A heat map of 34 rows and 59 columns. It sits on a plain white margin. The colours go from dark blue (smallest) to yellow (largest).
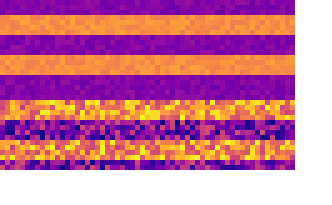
There is no overall slope. Stripes running across repeat 4 times from top to bottom. A horizontal seam about 60% of the way down splits the table, and the top part is calmer.
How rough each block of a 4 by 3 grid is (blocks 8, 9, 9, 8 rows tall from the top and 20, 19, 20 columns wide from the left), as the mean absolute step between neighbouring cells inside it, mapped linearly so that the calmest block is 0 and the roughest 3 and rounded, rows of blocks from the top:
000 | 000 | 222 | 333
